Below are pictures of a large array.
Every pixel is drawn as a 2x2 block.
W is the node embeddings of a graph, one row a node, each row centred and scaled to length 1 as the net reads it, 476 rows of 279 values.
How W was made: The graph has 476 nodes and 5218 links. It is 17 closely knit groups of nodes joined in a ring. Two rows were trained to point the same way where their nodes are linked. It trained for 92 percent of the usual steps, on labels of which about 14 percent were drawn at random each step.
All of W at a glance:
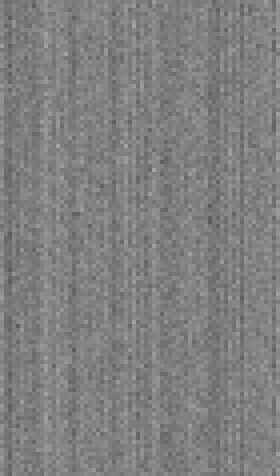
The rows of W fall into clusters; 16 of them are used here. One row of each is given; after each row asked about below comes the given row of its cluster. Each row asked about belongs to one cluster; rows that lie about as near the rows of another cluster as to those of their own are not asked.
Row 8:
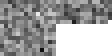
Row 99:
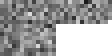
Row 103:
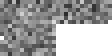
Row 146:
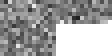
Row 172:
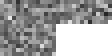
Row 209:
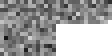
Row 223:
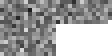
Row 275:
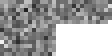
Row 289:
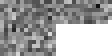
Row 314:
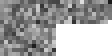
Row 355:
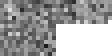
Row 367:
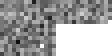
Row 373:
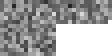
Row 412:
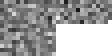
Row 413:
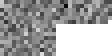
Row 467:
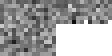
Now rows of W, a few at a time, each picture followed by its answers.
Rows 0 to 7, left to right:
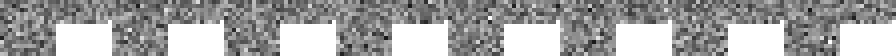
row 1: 209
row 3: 289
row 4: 413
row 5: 289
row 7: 172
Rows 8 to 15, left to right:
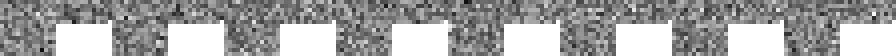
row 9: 172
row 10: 314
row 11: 8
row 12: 355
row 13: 103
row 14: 275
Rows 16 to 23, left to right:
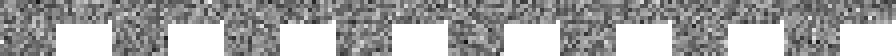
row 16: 355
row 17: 467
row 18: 373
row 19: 99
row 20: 172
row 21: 99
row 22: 413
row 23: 209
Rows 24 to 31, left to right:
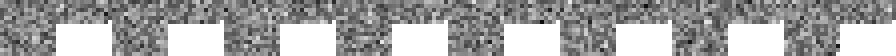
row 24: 172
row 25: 467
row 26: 103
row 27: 99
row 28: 223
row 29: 373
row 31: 367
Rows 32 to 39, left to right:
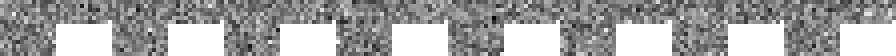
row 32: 367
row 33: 413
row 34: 413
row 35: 355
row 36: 172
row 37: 146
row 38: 103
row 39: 467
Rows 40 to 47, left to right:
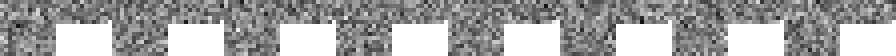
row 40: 146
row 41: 413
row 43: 99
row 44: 289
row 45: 355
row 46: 289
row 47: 367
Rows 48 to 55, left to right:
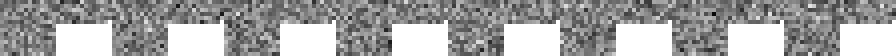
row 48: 373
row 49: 413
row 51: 412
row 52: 412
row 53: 275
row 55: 355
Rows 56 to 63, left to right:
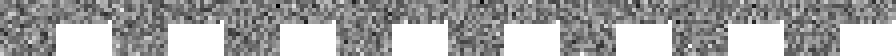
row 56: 172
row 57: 146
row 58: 275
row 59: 355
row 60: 367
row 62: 99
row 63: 99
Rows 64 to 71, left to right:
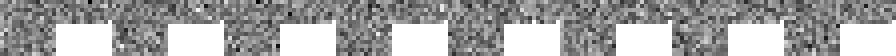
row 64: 289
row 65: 314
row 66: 99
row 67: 275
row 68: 355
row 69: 373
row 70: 172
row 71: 223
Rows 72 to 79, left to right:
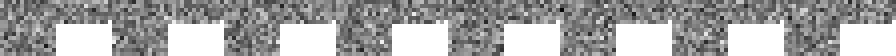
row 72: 413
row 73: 275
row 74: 367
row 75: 314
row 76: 209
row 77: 289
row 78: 289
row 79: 413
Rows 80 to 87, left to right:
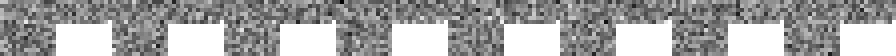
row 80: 367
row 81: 413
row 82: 8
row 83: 146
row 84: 223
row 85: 289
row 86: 99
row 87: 103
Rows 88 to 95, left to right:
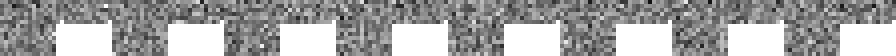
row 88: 223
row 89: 8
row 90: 99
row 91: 223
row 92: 223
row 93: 413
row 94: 467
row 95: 8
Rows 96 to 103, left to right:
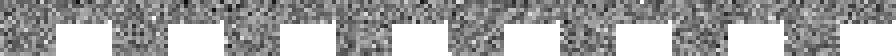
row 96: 467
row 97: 223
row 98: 103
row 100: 467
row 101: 103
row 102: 355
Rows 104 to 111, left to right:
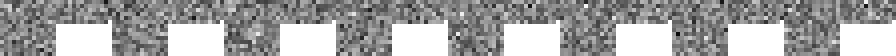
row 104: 413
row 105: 103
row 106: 314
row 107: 209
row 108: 367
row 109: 467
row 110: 223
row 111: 223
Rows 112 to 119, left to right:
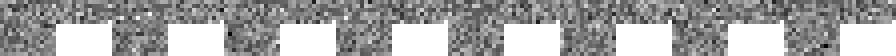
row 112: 314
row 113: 99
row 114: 314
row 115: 99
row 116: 209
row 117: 355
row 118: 8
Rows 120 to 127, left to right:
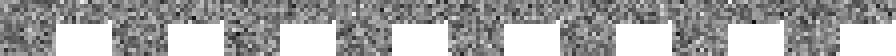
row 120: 314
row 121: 367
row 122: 172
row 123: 367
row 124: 223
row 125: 367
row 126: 8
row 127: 209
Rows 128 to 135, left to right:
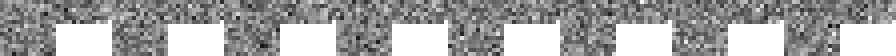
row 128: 373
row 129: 367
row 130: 355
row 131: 413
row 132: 413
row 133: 209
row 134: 8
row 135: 209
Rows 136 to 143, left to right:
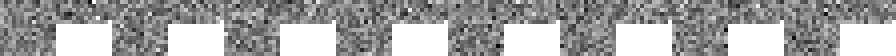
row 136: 275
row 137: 209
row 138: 467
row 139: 275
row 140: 367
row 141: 413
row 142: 223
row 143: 275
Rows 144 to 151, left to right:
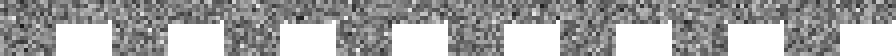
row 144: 209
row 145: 8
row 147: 172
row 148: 103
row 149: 367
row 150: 412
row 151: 467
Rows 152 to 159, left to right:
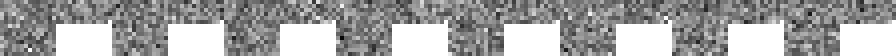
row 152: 355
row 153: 223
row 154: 314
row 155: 355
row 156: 412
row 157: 103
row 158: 209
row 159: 412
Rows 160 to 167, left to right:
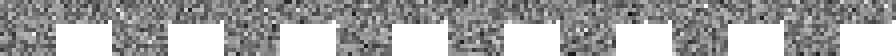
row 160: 103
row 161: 103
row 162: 275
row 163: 209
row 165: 467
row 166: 412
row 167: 367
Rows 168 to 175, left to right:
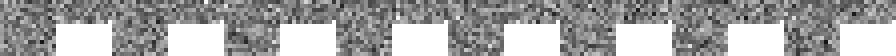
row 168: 289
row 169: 289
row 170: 314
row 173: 103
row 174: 314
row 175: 467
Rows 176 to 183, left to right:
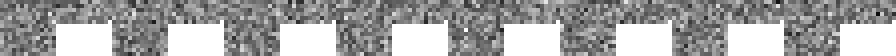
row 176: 467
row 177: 355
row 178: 412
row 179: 467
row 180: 355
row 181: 314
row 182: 146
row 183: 172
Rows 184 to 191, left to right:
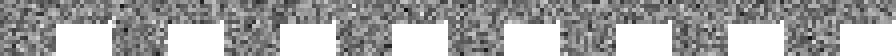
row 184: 412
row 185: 367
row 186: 355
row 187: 367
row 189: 373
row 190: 103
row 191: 209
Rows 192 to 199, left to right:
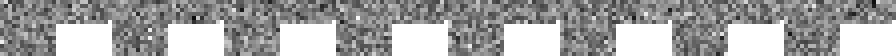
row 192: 103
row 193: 367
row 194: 146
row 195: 103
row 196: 373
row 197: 355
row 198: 367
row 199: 275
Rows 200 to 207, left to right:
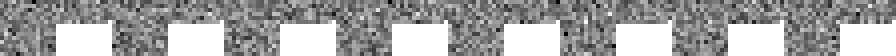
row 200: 412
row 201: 172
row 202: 8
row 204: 8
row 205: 223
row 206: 373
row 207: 413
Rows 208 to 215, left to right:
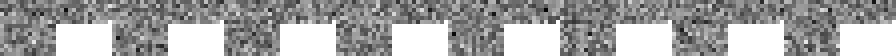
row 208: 209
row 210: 355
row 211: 103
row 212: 373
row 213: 99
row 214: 314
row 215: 289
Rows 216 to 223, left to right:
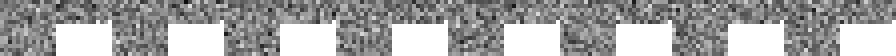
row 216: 373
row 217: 223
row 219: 373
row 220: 467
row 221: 314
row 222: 8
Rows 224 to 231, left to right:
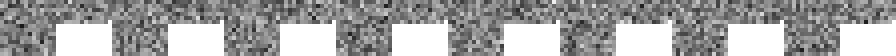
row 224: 172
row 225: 373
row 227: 172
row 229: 146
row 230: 413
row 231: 99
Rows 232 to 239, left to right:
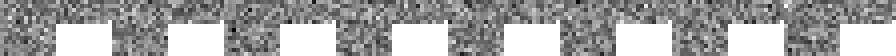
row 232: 209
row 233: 146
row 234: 314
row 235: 412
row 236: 355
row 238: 412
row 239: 314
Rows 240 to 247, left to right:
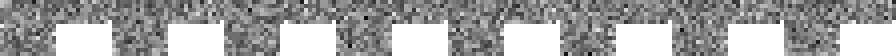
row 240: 467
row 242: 172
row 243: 467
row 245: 413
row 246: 413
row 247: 314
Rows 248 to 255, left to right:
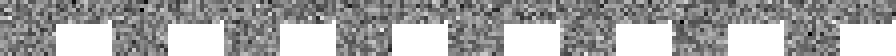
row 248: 223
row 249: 223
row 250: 146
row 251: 172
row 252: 103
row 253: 289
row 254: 314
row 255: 413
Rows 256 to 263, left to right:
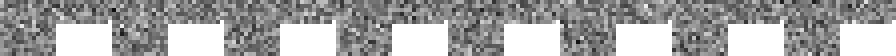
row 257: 103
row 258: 413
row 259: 209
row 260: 209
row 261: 355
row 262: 373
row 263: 223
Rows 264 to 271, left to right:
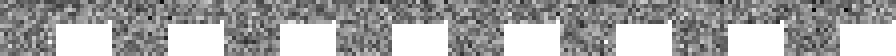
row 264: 467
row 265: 413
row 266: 275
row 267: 373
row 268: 289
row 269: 314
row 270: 412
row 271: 467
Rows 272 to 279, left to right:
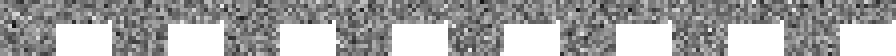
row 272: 172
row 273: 275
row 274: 289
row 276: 367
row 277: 367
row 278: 367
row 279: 223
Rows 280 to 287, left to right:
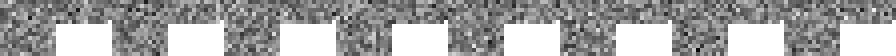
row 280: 467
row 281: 314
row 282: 289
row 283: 412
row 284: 467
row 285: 8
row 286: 8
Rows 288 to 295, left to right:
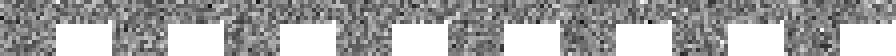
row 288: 413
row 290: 99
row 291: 413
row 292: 99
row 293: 314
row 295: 355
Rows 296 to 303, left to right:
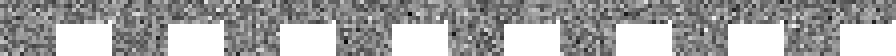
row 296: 103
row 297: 275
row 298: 223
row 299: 355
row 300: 355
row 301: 8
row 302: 223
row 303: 467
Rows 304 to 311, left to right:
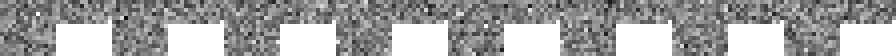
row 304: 209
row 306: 413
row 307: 275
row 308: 99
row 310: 367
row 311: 172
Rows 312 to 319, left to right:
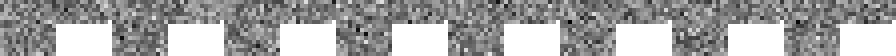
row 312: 373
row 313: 355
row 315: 172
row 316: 367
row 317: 8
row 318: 467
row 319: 146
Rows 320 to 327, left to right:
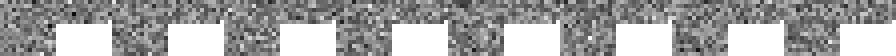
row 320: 289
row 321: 172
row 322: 289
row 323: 412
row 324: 172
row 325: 209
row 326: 314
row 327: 314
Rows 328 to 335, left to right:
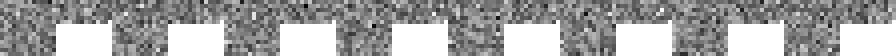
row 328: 412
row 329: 209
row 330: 289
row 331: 146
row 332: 103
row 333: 412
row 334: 289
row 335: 209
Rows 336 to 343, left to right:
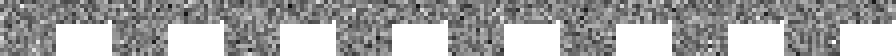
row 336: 373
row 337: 8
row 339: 412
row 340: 223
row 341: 413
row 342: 103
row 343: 373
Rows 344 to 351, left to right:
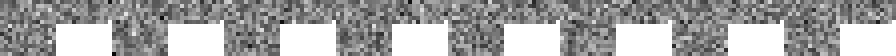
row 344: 373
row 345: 367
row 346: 223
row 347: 355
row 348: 373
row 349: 146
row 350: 413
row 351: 223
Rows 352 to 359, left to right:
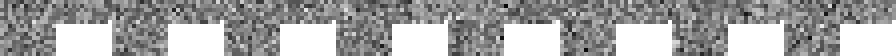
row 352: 413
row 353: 289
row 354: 373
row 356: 146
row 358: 355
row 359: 209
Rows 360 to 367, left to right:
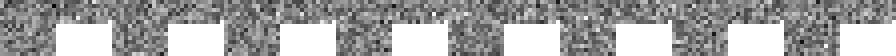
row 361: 413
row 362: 209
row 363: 99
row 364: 367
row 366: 8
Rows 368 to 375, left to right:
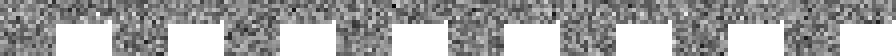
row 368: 146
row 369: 413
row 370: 289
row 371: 146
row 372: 412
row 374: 355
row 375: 367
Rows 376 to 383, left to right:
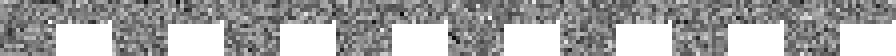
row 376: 314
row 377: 412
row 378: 172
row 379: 99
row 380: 355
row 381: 355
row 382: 412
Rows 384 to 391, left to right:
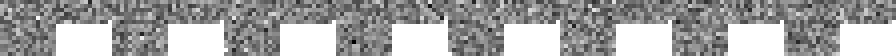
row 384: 8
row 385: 99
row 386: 412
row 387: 209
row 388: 412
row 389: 289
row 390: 412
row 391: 314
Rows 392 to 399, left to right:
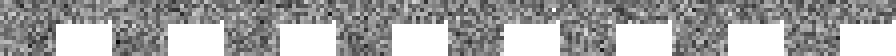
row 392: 355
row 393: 467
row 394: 467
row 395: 413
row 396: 275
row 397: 373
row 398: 289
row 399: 413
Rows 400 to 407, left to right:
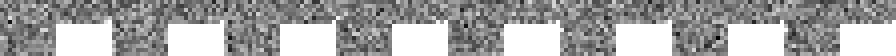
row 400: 146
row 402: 373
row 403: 314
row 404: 314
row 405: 289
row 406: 373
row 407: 314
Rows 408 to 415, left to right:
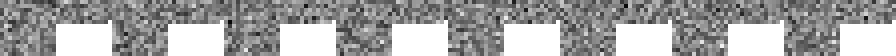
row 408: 412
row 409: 8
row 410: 99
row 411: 314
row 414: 8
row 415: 413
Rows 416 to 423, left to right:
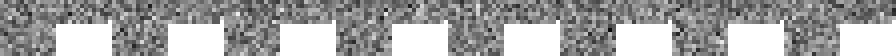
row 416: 172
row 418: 209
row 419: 467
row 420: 8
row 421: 355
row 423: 146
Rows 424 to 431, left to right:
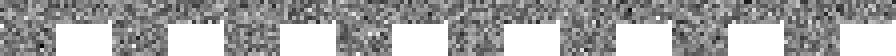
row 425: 373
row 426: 103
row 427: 314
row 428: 99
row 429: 275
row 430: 172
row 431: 275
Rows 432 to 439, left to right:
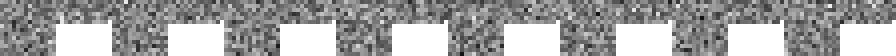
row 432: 289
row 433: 103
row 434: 373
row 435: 412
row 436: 467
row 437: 103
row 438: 373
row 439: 412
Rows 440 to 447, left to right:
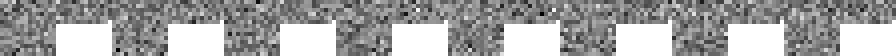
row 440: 223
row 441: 209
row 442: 223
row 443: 172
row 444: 275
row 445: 373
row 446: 413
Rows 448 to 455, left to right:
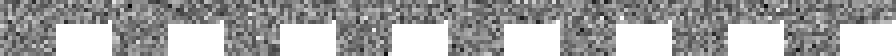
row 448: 413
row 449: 146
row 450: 223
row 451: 367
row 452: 289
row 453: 289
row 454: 275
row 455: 99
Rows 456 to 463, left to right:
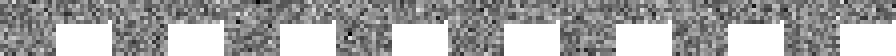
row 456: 223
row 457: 275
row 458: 467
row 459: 412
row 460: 209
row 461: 99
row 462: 367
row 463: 103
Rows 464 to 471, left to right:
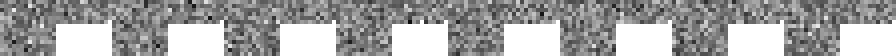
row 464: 209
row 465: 412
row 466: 412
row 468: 99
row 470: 355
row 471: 355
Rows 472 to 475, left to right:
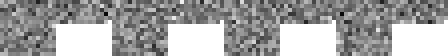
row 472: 467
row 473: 289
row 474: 8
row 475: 146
